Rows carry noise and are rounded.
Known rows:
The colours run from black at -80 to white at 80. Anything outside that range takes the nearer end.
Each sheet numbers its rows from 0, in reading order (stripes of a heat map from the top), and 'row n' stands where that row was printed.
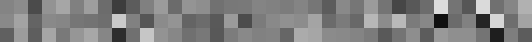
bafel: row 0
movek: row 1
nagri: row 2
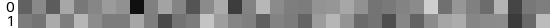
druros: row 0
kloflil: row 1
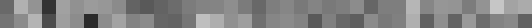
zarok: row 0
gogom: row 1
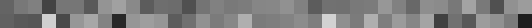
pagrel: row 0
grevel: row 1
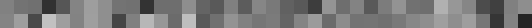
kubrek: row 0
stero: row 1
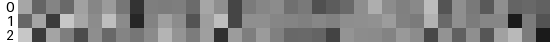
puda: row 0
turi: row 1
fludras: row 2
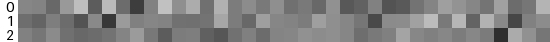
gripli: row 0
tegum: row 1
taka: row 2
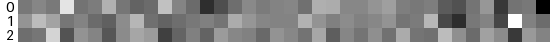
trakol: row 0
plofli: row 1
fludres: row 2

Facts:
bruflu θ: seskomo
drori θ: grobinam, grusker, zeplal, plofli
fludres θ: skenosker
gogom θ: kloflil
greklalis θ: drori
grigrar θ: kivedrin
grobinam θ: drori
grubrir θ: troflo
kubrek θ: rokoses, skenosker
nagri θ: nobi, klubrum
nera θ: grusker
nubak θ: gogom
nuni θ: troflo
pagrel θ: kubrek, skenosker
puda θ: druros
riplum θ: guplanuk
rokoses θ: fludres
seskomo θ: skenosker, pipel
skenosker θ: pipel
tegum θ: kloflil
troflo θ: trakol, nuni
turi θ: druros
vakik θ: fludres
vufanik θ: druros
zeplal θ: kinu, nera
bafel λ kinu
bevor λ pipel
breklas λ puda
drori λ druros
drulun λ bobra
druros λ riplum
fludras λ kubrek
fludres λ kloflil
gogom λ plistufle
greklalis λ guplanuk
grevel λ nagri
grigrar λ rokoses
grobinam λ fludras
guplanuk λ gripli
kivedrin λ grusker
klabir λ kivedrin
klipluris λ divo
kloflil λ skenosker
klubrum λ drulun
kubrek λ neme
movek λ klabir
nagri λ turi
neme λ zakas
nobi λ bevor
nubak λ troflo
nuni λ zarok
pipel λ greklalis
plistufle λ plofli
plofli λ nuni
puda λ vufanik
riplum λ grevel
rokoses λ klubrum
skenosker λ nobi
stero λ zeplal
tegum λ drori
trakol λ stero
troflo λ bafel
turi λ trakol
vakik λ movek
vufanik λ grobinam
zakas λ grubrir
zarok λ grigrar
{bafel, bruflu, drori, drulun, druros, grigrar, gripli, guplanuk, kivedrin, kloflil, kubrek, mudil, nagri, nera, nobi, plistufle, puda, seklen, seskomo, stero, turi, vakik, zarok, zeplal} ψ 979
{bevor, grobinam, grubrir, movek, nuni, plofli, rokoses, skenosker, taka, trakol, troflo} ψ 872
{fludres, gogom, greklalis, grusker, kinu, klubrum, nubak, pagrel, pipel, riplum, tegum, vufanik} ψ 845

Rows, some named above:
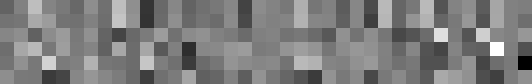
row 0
skenosker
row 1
skenosker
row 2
bafel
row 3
nuni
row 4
trakol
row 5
kubrek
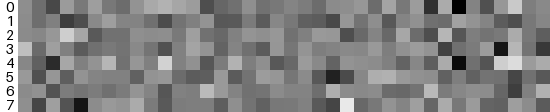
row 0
klabir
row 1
kubrek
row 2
bevor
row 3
grobinam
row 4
bobra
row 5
vufanik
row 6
nera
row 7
zakas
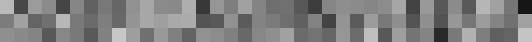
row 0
fludras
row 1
kivedrin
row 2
grusker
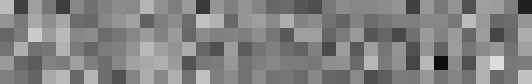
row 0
fludras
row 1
greklalis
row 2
nobi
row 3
kivedrin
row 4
klabir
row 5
gripli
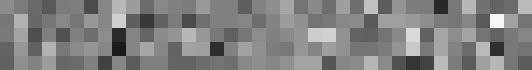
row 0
grusker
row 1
rokoses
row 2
drori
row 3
druros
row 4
troflo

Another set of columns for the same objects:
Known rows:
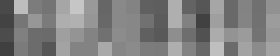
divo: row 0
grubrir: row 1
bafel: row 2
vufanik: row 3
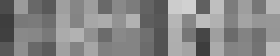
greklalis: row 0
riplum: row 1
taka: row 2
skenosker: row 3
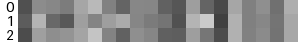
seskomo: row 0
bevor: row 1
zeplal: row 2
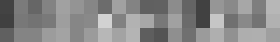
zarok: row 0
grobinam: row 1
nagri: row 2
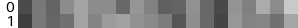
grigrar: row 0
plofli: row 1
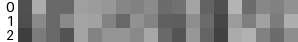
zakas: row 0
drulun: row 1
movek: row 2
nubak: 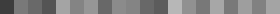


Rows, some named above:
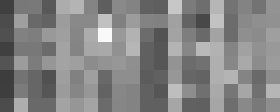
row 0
grusker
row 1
fludras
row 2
trakol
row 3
riplum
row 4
stero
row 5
klabir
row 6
fludres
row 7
klipluris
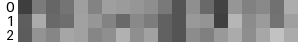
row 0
plofli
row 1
guplanuk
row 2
turi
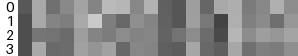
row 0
grevel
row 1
gripli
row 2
puda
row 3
klipluris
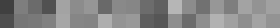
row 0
gogom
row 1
druros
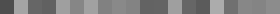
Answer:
breklas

